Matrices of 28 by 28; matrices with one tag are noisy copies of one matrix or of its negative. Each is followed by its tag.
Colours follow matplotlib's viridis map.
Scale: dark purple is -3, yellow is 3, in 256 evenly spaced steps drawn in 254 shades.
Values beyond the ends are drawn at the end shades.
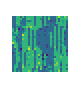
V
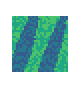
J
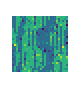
V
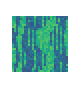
V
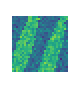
J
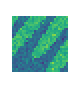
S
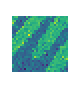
S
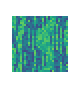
V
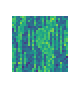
V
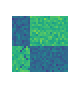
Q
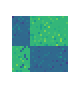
Q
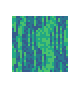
V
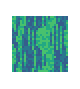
V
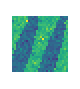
J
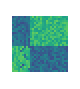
Q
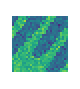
S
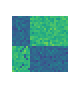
Q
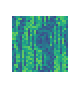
V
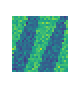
J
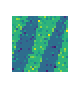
J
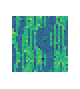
V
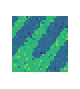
S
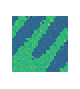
S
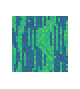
V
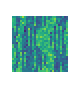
V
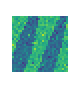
J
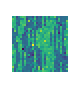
V
